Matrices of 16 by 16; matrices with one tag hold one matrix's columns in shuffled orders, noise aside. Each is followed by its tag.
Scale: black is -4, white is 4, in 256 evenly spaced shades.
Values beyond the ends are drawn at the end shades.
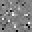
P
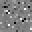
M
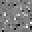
P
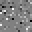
M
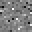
M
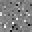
P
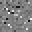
M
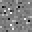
M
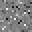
M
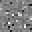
P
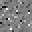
M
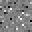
M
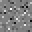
M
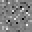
M
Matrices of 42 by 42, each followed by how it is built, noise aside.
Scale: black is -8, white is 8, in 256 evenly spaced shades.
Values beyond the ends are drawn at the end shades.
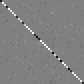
diagonal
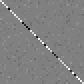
diagonal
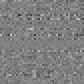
uneven rows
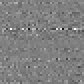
uneven rows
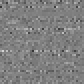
uneven rows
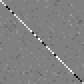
diagonal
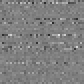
uneven rows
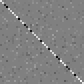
diagonal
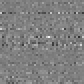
uneven rows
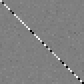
diagonal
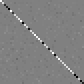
diagonal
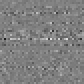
uneven rows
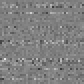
uneven rows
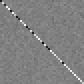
diagonal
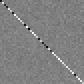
diagonal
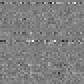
uneven rows
